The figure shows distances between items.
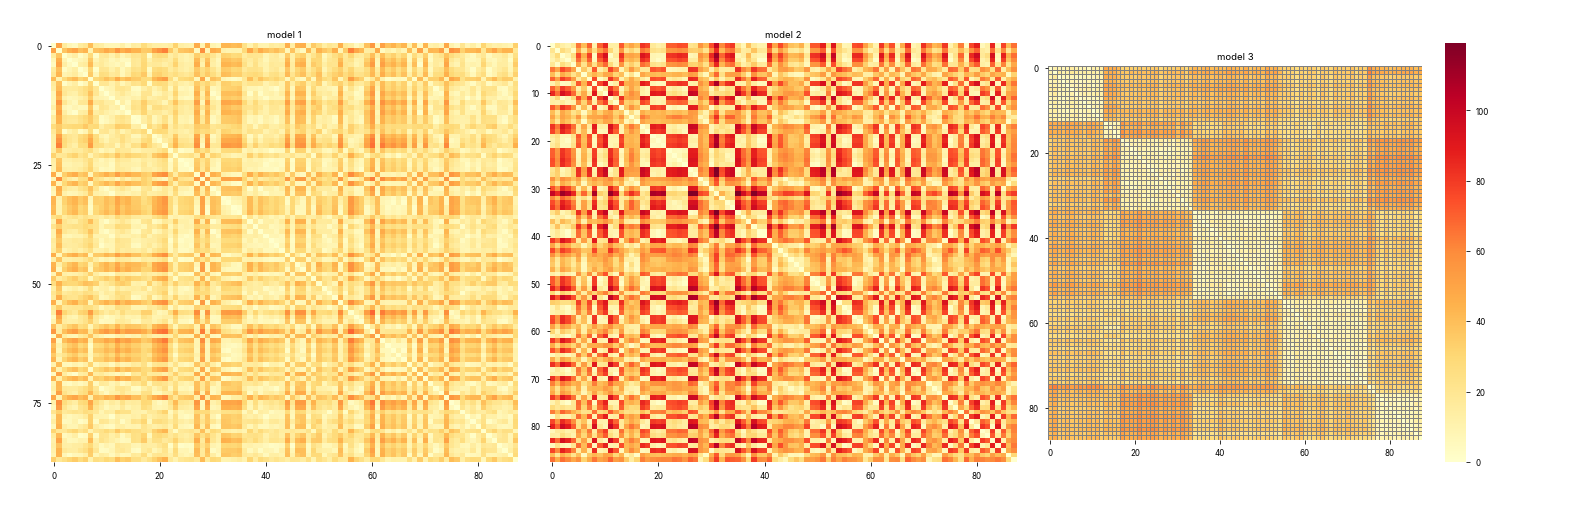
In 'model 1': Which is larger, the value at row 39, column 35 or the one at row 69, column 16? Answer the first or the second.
the first
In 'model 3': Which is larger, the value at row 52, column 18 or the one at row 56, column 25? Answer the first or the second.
the first
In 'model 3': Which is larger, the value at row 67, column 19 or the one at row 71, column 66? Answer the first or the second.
the first
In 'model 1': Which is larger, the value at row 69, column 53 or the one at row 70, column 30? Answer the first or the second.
the second
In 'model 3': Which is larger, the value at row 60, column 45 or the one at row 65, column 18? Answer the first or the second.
the first
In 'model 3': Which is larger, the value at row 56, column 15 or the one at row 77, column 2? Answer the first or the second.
the second
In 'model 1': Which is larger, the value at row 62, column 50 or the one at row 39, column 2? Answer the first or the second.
the first
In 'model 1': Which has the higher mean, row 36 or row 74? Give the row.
74
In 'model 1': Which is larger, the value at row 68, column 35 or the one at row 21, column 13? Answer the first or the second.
the second
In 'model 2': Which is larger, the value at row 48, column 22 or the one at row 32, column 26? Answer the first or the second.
the second
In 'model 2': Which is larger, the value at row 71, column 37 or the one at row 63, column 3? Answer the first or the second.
the second
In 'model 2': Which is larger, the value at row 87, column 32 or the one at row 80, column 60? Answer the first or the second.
the second
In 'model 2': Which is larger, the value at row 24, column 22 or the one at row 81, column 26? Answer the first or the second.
the second
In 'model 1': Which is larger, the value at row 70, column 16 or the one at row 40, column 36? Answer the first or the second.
the first
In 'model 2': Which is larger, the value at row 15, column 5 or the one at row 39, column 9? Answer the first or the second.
the second
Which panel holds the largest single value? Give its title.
model 2
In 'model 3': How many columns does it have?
88
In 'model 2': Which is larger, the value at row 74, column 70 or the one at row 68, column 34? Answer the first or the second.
the second
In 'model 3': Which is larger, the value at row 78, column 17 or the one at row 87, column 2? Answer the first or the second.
the first
